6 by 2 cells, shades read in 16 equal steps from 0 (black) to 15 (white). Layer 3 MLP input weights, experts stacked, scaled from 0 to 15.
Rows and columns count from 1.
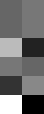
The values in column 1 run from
3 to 15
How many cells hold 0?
1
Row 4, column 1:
7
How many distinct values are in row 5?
2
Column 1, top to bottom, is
6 6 11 7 3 15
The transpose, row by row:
6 6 11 7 3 15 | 7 7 2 6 8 0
